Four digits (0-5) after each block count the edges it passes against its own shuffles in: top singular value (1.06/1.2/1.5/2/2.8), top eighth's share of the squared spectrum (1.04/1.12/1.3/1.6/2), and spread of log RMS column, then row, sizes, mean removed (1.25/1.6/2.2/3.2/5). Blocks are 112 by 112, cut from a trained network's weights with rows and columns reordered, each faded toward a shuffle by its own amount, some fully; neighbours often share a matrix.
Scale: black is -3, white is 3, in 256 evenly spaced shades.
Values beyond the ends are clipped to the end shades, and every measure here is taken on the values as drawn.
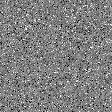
2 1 0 1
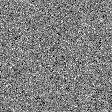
0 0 0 0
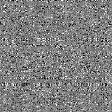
4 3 1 3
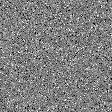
0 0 0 0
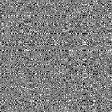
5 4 2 4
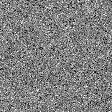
1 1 0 0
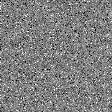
2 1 1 0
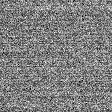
3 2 0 0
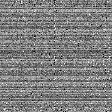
5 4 2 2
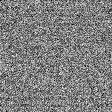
1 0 0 0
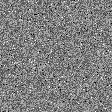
0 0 0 0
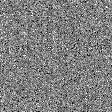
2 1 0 1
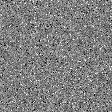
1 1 0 0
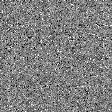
2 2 0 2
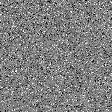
2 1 0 0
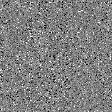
2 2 2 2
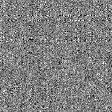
3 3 1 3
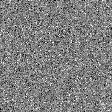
2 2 0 1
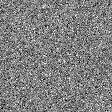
0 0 0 0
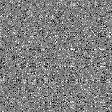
4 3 0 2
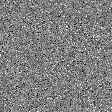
0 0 0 0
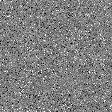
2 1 0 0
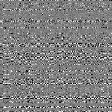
5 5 0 5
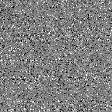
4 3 0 2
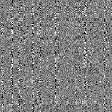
4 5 4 2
